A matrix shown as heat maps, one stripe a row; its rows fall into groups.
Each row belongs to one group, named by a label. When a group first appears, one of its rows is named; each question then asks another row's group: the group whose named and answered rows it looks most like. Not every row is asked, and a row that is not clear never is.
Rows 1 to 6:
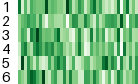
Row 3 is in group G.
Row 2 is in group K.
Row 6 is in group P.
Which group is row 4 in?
G
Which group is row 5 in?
K
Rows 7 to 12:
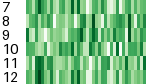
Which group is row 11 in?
P
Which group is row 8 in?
K
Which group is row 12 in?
P
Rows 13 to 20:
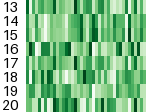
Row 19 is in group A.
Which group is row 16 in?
A
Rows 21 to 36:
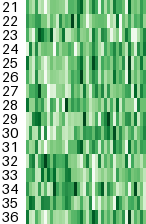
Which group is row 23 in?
P
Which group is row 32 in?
G
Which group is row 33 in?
A
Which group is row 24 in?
K
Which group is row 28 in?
P
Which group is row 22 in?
P
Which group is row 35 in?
A
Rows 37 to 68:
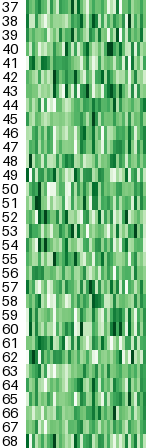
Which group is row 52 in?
G
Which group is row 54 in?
G
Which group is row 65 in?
K
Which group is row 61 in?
P
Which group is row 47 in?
K
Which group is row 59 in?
K
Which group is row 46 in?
K
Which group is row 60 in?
K
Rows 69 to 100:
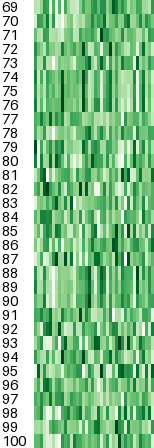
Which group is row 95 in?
K
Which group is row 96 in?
P
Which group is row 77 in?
A
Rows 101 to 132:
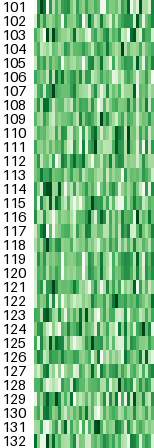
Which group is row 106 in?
A
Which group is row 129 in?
P
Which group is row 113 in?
A
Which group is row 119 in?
K
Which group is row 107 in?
G
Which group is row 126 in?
A
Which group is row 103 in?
G
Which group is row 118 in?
P
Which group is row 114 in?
P
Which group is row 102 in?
K
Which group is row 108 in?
P
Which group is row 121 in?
G
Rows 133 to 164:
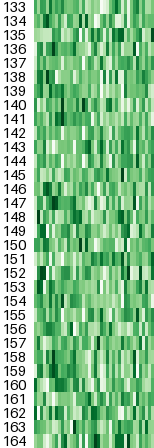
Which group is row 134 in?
P
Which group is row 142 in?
K
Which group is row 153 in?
A
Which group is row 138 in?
A
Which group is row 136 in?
G
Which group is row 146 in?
P
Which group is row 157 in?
A
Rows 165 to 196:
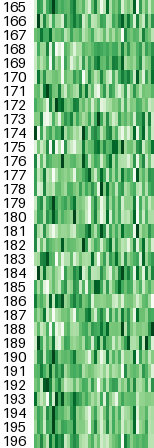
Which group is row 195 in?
G
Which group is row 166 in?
K
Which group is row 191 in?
A
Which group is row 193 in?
A
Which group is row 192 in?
P
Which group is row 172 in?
A
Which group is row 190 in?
G
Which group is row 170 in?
K
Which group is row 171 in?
P
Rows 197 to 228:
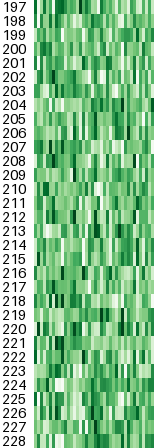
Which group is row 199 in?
K
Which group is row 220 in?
K
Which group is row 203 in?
A
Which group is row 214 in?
K
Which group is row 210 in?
P
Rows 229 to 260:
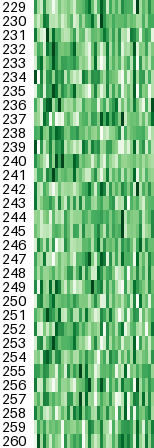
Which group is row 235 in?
G
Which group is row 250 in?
G
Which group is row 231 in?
G
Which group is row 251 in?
P
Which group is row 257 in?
P
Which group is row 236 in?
P
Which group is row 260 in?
K
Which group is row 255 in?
P
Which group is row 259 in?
K
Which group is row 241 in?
G
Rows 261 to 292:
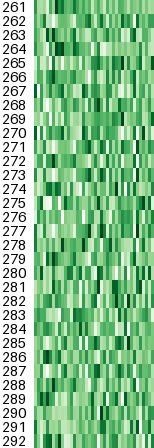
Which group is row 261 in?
A
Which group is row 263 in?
G
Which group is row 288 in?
G
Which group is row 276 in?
K
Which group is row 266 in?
G
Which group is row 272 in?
G
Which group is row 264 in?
A
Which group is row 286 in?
P
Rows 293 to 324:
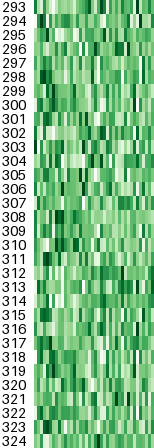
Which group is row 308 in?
A
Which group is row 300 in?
G
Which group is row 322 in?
G
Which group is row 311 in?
P
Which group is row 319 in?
G
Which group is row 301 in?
P
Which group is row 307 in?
K
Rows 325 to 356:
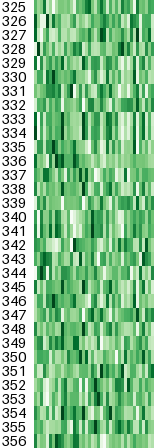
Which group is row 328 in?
K
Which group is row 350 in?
P
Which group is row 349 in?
A
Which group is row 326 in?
G
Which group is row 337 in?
P
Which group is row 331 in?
P
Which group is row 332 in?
K
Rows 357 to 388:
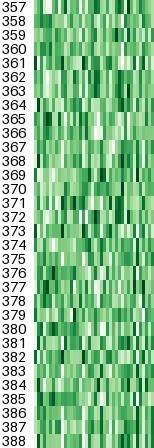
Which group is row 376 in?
G
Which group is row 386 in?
K
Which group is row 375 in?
K
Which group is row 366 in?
P
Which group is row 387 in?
K
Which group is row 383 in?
K
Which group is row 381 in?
K
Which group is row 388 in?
K
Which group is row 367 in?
K
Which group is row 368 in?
K
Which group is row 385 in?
G
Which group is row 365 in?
P
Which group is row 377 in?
P
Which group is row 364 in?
K
